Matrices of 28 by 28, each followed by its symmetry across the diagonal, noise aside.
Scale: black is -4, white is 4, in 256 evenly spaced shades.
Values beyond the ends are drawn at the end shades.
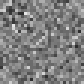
symmetric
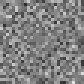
symmetric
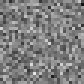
neither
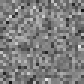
symmetric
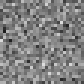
neither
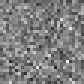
neither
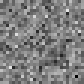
symmetric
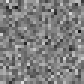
neither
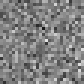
neither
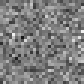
neither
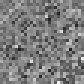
symmetric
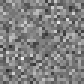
symmetric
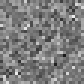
symmetric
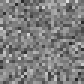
neither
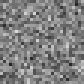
neither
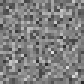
symmetric
